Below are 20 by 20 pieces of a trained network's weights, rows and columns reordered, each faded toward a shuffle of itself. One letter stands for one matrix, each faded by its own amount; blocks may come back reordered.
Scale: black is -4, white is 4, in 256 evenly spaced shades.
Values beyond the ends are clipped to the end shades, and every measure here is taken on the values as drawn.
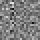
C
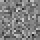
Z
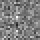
C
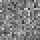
Z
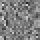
C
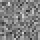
Z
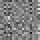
C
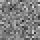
Z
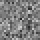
Z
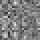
C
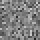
Z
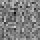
C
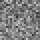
Z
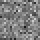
Z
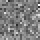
Z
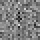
Z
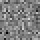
C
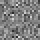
C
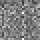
C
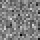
Z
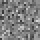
Z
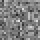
C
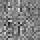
C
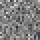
Z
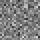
C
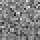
Z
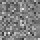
C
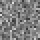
Z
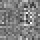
C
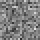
Z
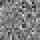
C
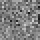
Z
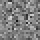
C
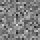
Z
